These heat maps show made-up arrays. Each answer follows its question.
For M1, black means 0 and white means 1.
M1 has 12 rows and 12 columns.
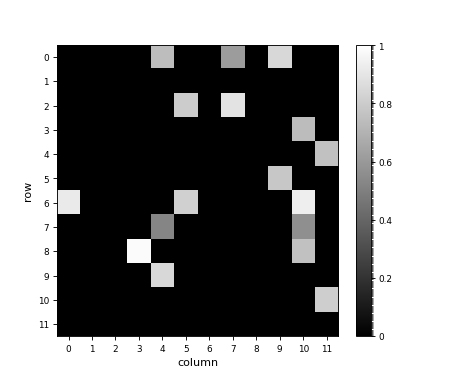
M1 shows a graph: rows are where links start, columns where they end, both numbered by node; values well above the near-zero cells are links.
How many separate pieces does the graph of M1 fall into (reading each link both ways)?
2
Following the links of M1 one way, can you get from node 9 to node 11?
yes
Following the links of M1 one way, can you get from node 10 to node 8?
no
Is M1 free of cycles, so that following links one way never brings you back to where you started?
yes
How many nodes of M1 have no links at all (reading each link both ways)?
1
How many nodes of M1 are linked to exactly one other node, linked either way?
0
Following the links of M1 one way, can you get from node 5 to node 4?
yes
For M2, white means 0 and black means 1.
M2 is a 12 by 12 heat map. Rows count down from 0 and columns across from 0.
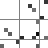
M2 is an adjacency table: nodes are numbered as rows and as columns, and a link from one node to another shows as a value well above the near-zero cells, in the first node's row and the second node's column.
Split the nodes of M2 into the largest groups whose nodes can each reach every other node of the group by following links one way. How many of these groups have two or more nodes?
3
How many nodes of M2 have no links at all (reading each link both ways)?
2
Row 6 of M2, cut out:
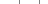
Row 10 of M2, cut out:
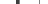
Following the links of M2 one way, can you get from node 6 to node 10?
no
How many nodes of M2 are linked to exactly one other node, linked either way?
7
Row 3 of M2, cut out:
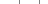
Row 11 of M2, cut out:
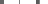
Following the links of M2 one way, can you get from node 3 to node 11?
no
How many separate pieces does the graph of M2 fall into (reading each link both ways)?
5
